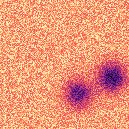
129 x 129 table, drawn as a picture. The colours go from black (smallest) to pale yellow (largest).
The ninth with the lowest average is the middle right. Neither half mirrors the other. Two dips sink into the field. Most values sit high, with a long tail of low ones.
